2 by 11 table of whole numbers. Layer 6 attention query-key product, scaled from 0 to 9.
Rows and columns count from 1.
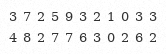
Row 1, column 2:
7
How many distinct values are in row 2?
7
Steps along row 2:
up down up same down down down up up down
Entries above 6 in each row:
2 3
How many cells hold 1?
1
